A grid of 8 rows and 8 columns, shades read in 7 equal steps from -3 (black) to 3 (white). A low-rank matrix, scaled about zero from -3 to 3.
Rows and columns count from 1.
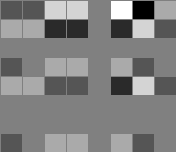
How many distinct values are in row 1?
6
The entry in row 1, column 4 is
2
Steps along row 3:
same same same same same same same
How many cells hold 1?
11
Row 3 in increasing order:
0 0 0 0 0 0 0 0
